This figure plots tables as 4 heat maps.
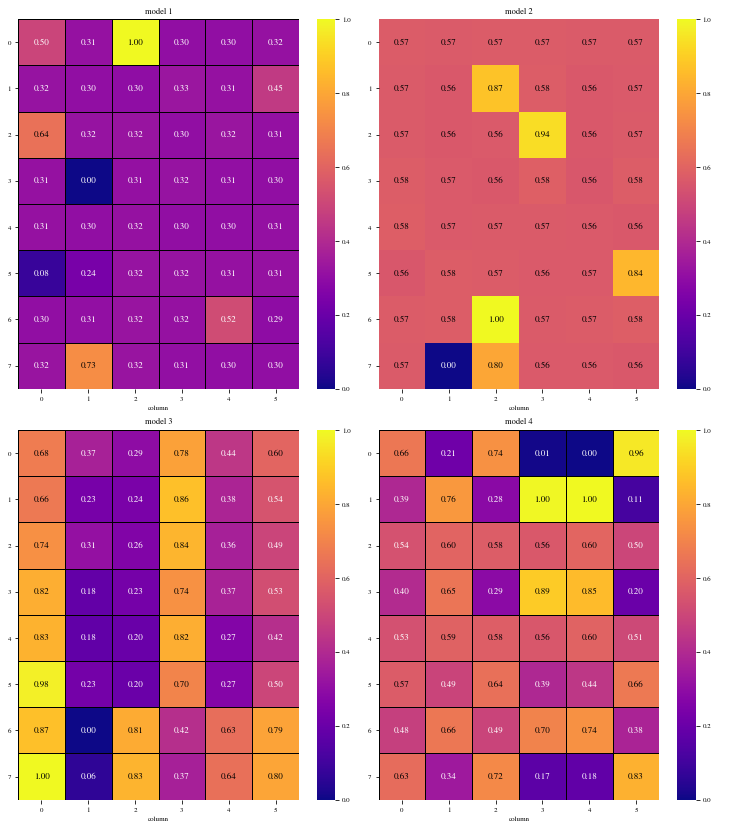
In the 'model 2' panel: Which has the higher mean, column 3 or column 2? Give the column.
2
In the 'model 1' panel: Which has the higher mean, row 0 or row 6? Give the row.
0
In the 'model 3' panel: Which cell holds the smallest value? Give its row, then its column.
6, 1
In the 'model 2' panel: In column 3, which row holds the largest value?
2
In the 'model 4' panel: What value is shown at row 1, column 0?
0.39
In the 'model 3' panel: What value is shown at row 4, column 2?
0.20
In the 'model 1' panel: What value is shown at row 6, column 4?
0.52
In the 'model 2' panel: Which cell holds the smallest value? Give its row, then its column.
7, 1
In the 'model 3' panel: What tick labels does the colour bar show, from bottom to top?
0.0, 0.2, 0.4, 0.6, 0.8, 1.0
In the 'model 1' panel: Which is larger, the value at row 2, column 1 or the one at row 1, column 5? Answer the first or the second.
the second
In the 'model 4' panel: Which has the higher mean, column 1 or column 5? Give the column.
1
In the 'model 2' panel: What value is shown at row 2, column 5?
0.57
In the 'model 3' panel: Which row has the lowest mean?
4
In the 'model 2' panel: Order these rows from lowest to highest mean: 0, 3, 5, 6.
0, 3, 5, 6
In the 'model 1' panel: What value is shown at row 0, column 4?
0.30
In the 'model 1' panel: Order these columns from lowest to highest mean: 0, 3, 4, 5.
3, 5, 4, 0
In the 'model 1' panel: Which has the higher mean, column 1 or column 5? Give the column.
5
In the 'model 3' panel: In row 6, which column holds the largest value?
0
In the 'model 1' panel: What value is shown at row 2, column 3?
0.30
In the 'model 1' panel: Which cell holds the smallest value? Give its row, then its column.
3, 1
